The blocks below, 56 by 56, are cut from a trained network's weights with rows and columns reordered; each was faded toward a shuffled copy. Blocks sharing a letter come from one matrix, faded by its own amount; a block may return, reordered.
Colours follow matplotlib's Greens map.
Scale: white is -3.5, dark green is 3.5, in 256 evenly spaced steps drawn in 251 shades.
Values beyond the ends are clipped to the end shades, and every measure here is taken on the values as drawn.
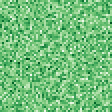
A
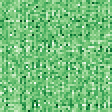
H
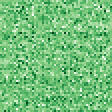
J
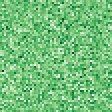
A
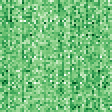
H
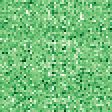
J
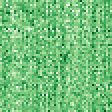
H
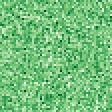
A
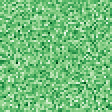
A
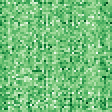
H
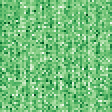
H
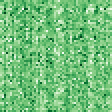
H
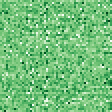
J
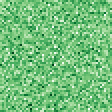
A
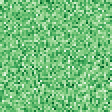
A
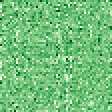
J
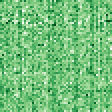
H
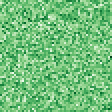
A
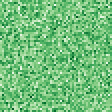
A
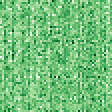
H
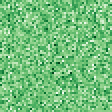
A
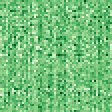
H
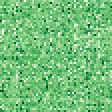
J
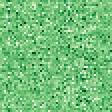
J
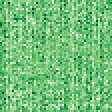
H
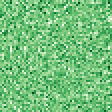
A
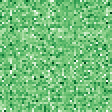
J
